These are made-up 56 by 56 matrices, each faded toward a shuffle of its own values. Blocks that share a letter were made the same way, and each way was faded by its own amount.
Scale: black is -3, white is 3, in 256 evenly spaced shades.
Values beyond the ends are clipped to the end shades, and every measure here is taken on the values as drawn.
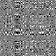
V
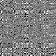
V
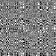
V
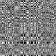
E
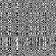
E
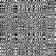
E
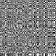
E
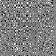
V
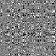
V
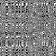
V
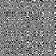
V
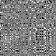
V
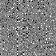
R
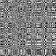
E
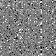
R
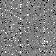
R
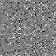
R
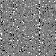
R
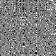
R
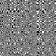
V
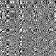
V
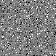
R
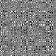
V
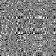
V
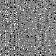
R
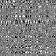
V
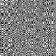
V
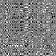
V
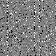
R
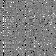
R
